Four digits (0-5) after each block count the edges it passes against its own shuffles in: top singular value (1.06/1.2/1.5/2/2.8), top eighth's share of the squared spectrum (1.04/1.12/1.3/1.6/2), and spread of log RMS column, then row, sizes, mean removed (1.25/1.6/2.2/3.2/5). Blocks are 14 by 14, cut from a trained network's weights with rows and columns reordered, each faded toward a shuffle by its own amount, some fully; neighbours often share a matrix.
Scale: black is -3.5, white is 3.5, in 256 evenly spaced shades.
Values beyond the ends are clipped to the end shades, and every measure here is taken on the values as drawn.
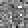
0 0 1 0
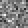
1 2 0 0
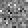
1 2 0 0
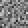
1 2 0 0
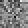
2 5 0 1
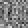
3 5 0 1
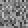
2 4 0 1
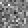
0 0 0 0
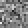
0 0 0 0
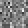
3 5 2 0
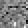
2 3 0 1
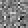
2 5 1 1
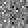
1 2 0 0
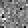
1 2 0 0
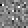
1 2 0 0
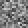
0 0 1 0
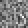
0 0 0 0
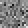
1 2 0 0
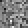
0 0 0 0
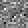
2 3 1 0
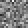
2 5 0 0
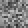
0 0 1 0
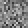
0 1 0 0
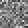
1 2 0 0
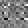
3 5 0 2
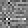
3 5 0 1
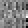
3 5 2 1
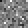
0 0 0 0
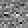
2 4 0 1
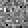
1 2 0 1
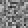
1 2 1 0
